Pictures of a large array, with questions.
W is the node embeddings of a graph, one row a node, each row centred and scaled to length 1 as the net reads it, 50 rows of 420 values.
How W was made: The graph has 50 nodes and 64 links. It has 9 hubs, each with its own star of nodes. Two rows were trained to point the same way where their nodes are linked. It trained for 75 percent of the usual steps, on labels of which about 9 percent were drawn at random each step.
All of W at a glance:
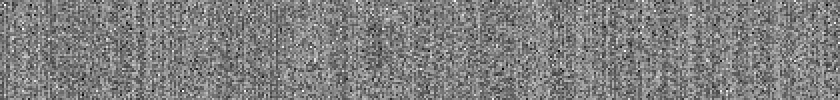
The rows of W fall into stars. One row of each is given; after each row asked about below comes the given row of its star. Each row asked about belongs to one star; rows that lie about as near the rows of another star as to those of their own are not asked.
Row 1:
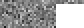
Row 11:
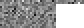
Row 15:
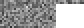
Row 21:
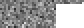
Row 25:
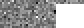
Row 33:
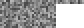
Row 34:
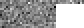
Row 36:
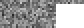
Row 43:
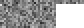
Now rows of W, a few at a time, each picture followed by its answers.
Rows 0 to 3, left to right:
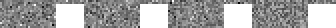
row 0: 15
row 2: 25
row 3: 43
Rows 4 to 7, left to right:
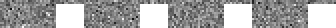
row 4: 1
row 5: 11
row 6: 21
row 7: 43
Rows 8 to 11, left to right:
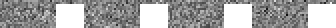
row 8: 43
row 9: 21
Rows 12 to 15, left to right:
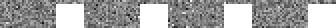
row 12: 1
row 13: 34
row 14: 33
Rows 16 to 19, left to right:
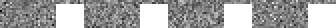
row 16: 33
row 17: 34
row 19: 15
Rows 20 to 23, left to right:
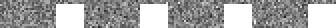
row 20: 1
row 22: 34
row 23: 43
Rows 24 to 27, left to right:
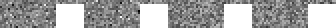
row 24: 21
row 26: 34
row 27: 1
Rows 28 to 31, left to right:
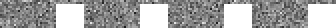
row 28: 15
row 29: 34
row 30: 34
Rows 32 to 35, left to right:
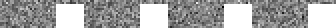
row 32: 33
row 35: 11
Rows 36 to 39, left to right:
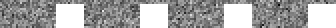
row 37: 36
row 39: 21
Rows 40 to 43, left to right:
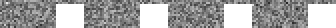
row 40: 21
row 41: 25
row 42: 11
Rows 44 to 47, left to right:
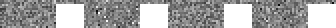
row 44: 43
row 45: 21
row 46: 15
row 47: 43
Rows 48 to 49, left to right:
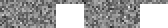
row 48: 11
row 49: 1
